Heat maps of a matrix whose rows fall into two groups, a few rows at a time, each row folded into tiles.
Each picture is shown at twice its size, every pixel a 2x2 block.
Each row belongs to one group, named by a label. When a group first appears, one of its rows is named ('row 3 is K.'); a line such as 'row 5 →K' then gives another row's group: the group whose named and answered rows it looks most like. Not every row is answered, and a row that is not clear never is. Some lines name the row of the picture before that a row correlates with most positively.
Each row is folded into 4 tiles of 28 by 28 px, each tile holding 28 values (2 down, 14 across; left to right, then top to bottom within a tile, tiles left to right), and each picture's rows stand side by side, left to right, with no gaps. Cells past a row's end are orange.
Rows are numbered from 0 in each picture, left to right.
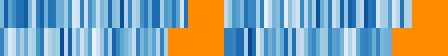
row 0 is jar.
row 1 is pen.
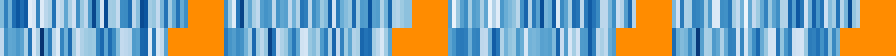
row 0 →pen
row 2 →pen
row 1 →pen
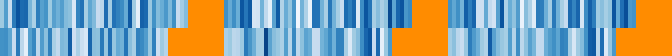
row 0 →pen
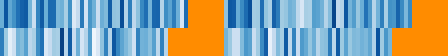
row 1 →jar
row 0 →jar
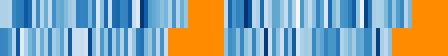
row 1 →pen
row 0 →pen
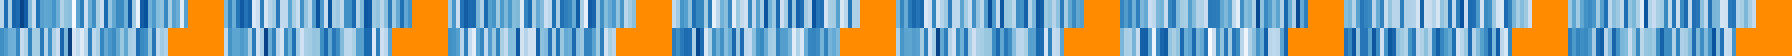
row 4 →pen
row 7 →pen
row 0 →pen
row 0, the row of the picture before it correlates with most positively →1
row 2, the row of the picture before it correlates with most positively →0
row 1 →pen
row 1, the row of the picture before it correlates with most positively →1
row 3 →pen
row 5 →jar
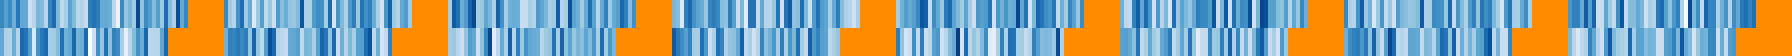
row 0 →jar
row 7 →jar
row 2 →jar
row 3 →pen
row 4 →jar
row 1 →pen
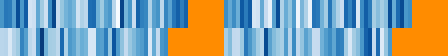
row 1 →jar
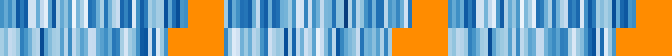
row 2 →jar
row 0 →jar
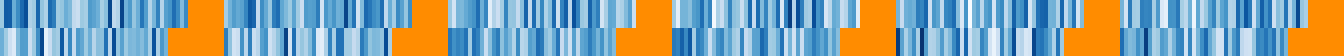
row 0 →jar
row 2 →pen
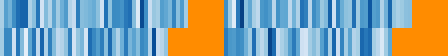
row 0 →pen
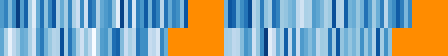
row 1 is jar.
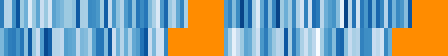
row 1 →jar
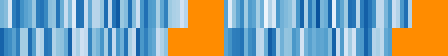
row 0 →pen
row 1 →pen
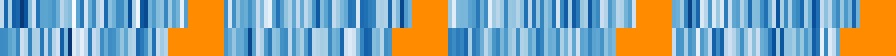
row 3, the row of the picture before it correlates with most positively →1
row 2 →pen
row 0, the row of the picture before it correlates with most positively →0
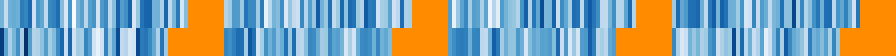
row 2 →pen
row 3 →jar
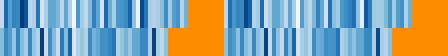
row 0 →pen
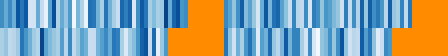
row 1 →jar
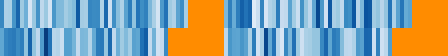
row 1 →pen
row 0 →pen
